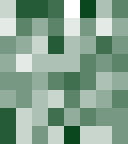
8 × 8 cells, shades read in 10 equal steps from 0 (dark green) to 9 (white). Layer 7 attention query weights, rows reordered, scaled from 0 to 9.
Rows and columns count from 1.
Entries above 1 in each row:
5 8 7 8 8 8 7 6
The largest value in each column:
8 8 7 7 9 7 8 5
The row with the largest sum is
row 2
